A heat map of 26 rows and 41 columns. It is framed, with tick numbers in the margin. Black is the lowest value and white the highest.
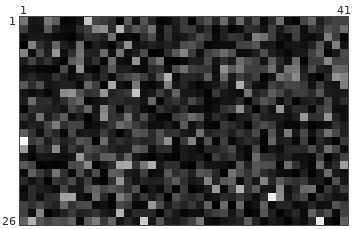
No single row or column stands out from its neighbours. The texture is fine-grained noise. There is no overall slope. The halves do not mirror each other. On average the colour sits 20% of the way up the scale. Most values sit low, with a long tail of high ones.
